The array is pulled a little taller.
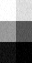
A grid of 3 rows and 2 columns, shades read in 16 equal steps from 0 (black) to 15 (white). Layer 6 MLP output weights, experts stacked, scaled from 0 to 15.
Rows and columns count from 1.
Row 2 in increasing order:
5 9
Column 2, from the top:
13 5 0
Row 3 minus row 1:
-14 -13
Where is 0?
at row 3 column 2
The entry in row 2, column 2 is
5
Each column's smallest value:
1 0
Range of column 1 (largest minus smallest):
14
